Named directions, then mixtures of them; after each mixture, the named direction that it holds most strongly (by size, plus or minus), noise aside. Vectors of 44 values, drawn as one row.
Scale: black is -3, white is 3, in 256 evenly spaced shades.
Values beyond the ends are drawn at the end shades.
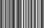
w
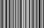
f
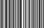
f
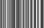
w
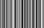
w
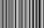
f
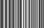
f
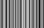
f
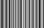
f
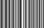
f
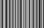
f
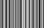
f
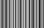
f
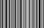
f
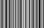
f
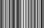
w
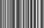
w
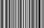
f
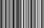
w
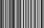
w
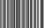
f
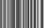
w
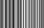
w
